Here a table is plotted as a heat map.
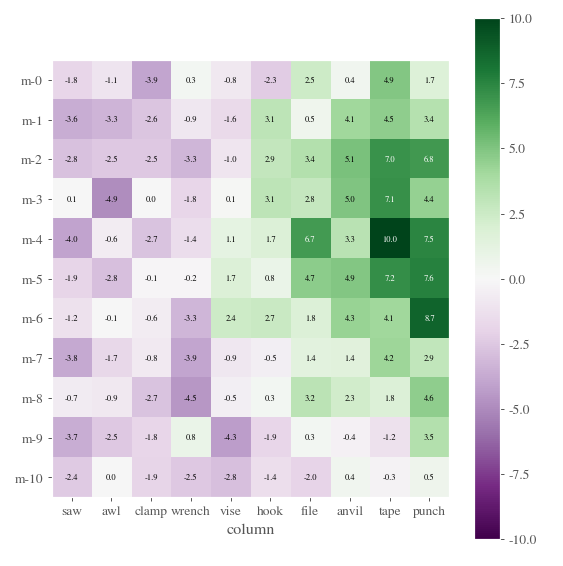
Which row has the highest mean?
m-5
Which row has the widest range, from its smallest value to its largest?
m-4
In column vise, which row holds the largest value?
m-6
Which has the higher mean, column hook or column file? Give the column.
file
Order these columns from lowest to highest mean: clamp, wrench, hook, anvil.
wrench, clamp, hook, anvil
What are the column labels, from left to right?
saw, awl, clamp, wrench, vise, hook, file, anvil, tape, punch
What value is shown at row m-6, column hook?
2.7
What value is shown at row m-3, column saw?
0.1
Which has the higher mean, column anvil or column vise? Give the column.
anvil
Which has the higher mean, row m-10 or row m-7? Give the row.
m-7
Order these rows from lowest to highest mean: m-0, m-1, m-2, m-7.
m-7, m-0, m-1, m-2
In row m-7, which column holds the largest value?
tape
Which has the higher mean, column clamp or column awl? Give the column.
clamp
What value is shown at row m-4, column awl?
-0.6
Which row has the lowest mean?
m-10
